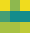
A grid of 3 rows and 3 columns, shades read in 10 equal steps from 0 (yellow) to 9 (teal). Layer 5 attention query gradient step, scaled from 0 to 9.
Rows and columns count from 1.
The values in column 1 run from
0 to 7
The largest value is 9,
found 2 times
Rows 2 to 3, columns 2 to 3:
9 9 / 3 2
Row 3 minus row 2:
-4 -6 -7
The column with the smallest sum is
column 1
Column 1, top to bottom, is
0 7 3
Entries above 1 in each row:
1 3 3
